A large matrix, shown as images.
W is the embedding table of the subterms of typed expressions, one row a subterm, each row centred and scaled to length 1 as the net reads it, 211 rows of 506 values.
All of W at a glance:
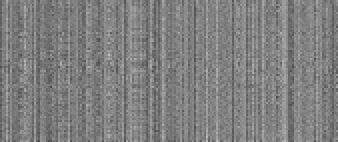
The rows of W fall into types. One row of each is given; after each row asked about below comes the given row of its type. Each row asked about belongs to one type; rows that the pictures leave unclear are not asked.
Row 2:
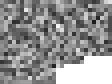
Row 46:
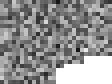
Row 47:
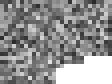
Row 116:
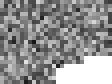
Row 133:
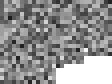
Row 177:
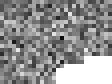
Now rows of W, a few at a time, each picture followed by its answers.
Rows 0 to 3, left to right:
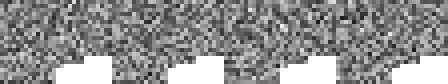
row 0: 47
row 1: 133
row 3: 46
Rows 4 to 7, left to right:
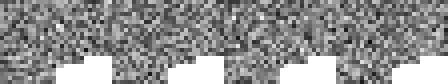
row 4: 47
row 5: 133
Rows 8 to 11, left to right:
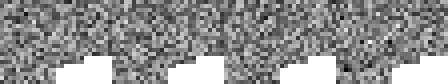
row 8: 2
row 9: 2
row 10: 116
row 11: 177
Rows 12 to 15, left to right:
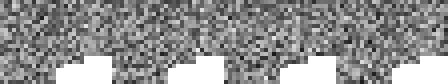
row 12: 46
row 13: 177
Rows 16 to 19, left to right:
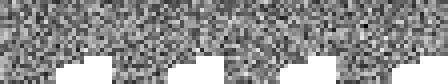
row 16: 46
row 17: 177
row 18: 177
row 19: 46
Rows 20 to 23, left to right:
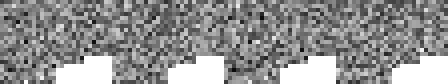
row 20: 47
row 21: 46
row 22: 2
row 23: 177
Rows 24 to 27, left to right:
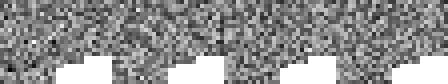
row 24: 177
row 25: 2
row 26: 46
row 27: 116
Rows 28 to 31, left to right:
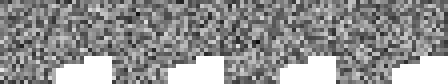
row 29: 2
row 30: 47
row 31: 2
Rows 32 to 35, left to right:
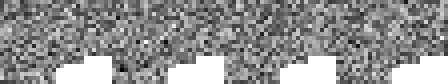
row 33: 177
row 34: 46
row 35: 47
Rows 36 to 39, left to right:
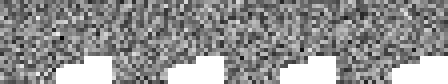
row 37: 116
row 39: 133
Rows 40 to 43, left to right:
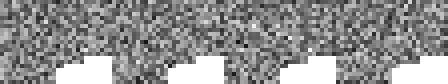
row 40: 46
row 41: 116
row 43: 47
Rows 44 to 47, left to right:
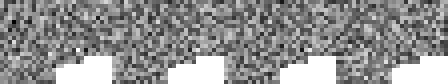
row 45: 46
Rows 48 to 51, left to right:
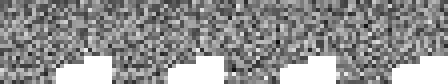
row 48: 177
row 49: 177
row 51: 116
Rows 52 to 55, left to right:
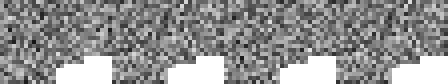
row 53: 47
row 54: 133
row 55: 47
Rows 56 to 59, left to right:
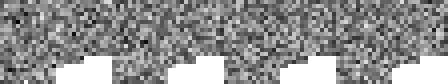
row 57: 47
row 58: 2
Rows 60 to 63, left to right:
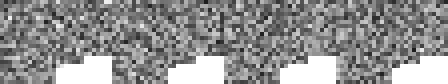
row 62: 46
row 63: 46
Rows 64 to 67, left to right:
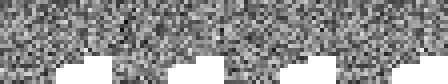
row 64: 177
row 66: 133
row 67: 177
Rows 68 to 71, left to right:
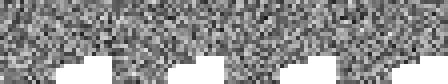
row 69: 177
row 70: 116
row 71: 46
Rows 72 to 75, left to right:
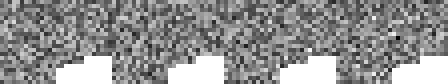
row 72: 2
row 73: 116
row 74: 133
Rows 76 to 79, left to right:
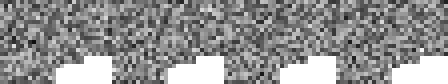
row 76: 47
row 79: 133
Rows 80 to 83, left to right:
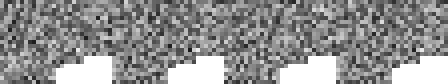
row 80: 116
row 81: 46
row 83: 46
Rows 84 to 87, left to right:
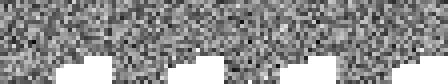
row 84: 47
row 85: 133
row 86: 47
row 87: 46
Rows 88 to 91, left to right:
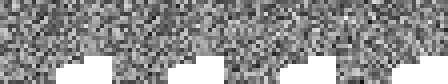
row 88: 46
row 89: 46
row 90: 177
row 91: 177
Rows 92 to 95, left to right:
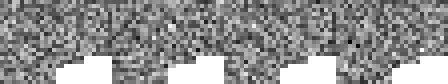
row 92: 2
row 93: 47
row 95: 46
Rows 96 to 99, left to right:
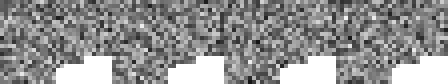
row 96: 177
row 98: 116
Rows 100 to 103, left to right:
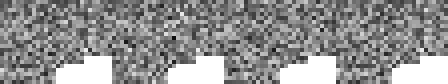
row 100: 177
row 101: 177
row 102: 133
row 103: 177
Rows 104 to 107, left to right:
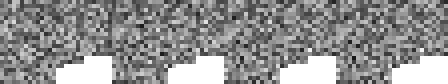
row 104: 2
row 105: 133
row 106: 133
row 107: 133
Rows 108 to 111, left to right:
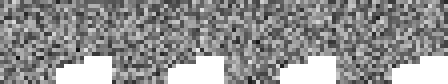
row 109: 177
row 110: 116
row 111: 116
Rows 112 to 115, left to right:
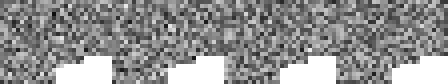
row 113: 2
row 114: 46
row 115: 133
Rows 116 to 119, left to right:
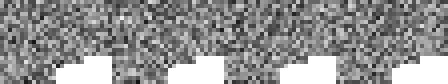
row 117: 177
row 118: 46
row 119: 46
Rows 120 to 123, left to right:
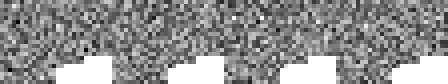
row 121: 116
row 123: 116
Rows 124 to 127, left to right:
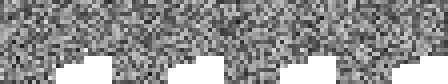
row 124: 133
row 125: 133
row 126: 47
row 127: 2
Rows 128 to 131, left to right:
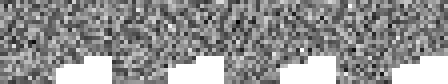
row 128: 47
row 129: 2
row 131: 116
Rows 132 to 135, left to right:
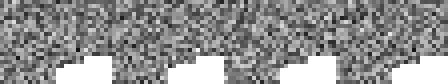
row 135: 46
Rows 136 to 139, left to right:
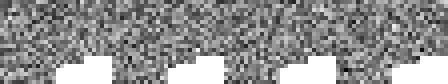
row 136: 177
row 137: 133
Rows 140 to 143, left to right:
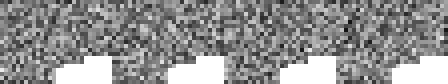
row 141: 47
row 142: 46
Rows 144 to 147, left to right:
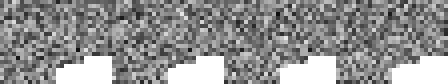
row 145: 133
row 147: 133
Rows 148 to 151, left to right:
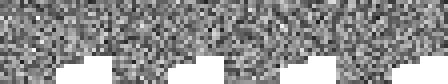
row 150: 2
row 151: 116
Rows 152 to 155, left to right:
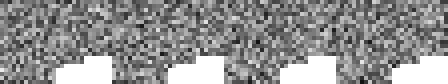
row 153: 133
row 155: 116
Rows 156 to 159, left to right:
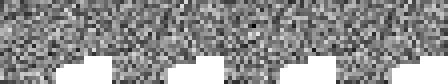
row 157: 47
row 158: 47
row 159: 47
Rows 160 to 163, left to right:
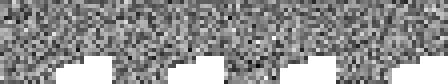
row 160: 46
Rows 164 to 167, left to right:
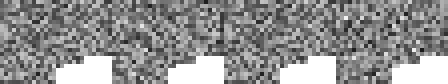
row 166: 133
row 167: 47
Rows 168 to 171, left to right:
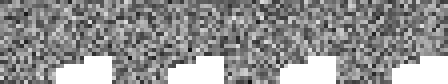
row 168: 47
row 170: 177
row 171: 46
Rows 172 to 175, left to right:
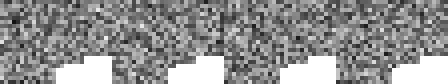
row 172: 46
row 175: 133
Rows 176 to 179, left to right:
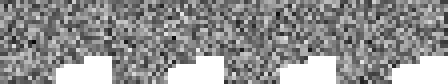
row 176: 47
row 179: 116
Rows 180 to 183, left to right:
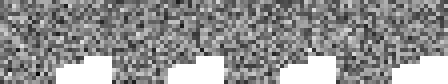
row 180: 133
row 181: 177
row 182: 177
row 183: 133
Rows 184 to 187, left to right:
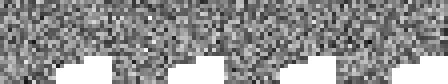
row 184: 116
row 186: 116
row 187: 47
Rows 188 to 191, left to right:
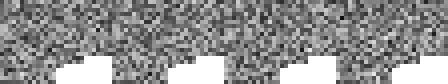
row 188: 133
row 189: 133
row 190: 46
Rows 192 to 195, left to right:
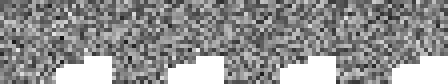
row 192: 177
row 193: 133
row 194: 133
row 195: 177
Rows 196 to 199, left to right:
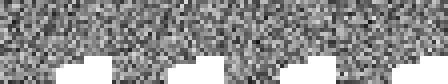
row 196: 46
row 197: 47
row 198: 116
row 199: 133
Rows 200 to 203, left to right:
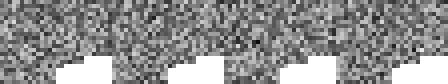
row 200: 2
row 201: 116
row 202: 47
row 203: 46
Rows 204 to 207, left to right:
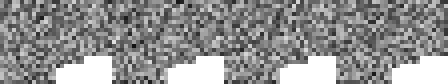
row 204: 116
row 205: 133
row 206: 47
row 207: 133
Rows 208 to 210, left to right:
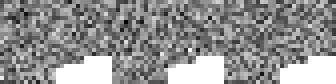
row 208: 133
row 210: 133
